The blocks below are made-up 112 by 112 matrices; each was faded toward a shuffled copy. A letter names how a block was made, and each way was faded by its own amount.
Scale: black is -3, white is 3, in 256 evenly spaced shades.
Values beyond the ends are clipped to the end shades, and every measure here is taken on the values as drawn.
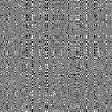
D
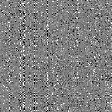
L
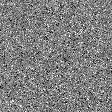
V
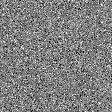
V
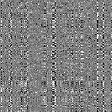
D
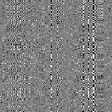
D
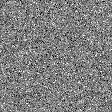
V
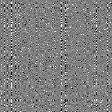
D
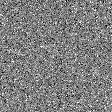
V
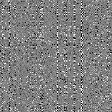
L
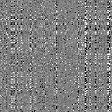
D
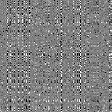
D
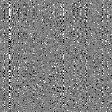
L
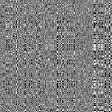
D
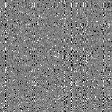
L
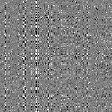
D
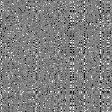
L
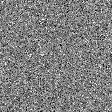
V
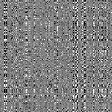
D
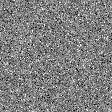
V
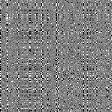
D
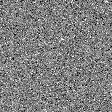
V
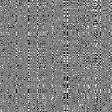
D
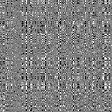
D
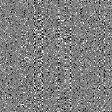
L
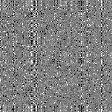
L
